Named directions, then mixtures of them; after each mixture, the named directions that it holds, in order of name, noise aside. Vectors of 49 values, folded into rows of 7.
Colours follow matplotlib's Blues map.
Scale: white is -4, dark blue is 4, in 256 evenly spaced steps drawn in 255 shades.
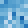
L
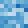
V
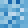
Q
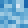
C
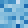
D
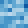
C, D, V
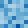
D, Q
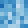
C, L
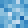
D, L, V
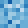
C, D, Q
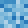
D, L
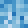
C, L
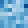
C, D, V
